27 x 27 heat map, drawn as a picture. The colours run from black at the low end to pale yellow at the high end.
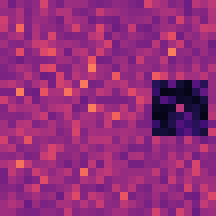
Roughest part: middle right. Odd patch: lower, in the middle right. Ninth with the lowest average: middle right. Average level on the scale: 40%.
